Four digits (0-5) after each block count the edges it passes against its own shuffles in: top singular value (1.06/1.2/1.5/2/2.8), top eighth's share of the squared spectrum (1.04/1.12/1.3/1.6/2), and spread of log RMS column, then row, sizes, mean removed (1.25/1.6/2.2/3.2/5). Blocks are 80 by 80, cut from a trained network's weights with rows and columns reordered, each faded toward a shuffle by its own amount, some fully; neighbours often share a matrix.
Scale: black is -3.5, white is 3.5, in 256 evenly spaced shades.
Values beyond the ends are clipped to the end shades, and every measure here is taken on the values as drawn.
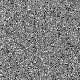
0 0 0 0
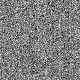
1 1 0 0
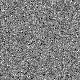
0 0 0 0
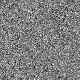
1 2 0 0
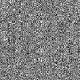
3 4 2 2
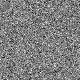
0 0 0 0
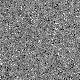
0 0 0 0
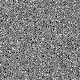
0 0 0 0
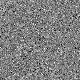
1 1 0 1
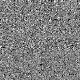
2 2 0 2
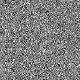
3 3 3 1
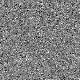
2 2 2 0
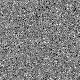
1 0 0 0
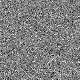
0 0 0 1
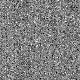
2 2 0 1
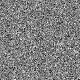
1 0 0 0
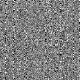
3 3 3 1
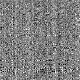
3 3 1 3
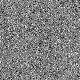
1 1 0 0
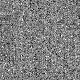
1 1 0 0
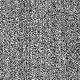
2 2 0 2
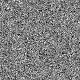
1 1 0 0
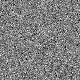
0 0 0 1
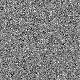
0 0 0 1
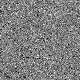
0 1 0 1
